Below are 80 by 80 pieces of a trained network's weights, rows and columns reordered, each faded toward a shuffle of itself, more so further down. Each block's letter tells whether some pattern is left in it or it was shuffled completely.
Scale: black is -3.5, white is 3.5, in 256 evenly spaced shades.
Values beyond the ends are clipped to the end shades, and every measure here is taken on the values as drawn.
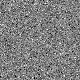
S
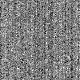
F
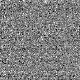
F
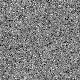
S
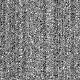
F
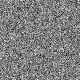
S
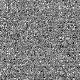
F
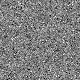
S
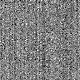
F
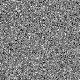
F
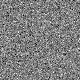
S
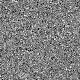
S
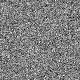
S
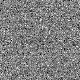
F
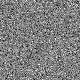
S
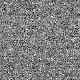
F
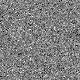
F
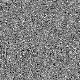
F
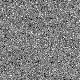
S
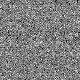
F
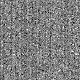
F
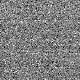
F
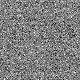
F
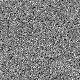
S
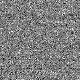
F
